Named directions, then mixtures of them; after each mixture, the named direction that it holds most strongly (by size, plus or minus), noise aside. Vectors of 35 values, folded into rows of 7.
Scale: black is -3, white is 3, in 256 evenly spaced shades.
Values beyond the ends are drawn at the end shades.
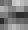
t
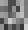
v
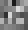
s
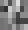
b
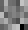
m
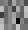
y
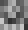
v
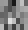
v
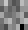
m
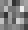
s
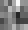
b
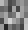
v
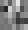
b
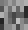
y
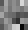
m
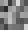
b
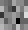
y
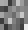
v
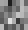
v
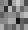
y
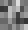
b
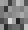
v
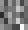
m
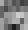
t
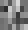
b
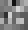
s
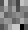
m
